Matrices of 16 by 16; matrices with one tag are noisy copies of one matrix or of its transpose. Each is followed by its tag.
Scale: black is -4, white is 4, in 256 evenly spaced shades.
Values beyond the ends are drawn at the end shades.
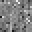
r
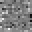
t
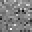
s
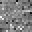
r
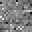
r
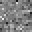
r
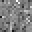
r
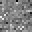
r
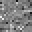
r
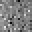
s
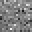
s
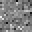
r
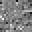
r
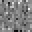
t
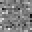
t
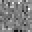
t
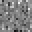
t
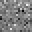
s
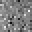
s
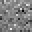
s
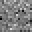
s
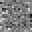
t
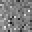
s
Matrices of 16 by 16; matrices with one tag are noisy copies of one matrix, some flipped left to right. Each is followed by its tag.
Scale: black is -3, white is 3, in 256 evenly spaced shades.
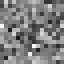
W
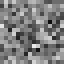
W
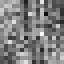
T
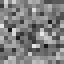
W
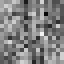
T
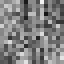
T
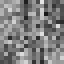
T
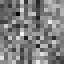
T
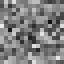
W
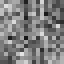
T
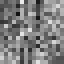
T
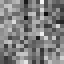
T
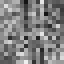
T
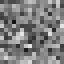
W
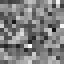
W
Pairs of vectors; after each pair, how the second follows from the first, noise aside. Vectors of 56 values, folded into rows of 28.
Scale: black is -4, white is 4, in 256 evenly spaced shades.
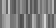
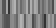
negated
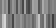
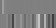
partly zeroed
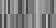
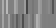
partly zeroed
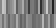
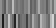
reversed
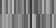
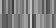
negated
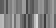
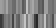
negated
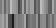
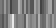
negated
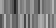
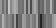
reversed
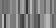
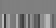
partly zeroed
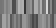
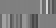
partly zeroed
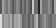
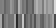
reversed
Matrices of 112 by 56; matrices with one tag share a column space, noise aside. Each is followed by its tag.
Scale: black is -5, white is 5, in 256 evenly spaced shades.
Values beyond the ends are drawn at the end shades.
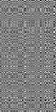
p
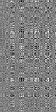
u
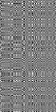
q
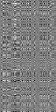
q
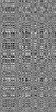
u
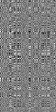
u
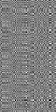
p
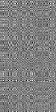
q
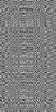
p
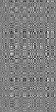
u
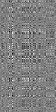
u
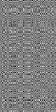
p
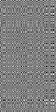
p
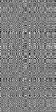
u
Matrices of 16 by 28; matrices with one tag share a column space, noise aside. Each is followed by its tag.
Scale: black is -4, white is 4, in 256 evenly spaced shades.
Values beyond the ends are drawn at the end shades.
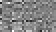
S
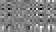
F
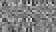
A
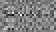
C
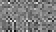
S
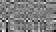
S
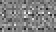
C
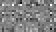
A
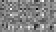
F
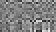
S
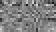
A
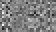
C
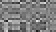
S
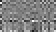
S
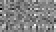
F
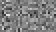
C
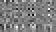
F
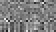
S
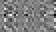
C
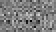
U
